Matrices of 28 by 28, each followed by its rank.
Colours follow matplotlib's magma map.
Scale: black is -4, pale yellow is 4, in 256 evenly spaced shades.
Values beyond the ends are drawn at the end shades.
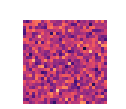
full rank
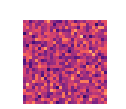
full rank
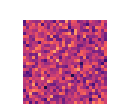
full rank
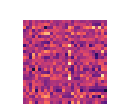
five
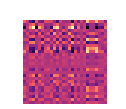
two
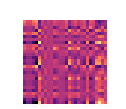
two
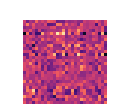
five
